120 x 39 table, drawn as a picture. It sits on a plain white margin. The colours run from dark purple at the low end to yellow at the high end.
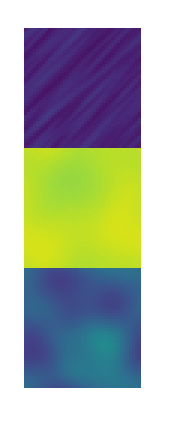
It is made of 3 by 1 panels. Panel 1,1: very low, slanting up to the right, faint in contrast. Panel 2,1: very high, smooth, faint in contrast. Panel 3,1: low, smooth.
